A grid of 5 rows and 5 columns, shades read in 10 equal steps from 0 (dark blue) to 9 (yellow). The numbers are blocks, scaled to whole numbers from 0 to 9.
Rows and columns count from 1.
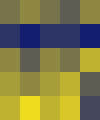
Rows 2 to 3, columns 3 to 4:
1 1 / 5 4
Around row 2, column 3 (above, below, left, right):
4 5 0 1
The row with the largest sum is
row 5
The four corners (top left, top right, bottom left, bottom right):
4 5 7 2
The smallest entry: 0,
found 2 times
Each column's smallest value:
1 0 1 1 0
